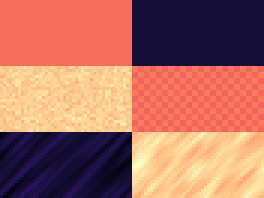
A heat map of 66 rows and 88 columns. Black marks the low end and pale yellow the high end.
The table splits into 3 rows of 2 panels. Panel 1,1: high, flat. Panel 1,2: very low, flat. Panel 2,1: very high, fine-grained, faint in contrast. Panel 2,2: high, checkered, faint in contrast. Panel 3,1: very low, slanting up to the right, faint in contrast. Panel 3,2: very high, slanting up to the right, faint in contrast.
